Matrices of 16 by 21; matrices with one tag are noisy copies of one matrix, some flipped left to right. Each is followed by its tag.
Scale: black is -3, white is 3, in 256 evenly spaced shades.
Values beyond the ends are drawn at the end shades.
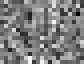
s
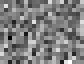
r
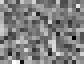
r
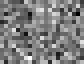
s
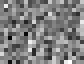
r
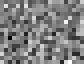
r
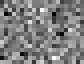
s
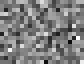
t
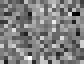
s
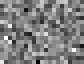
t
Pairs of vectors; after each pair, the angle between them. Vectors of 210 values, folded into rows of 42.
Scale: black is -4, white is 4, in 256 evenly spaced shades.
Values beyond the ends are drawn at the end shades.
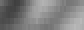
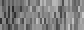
partly aligned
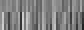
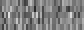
partly opposed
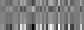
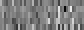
partly opposed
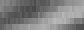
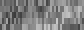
partly aligned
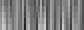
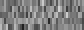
orthogonal
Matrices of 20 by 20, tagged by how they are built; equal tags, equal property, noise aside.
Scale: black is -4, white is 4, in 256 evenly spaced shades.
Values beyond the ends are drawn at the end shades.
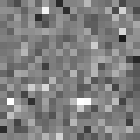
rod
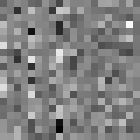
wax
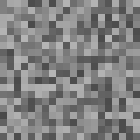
rod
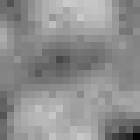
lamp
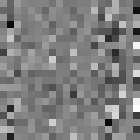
wax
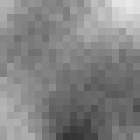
lamp
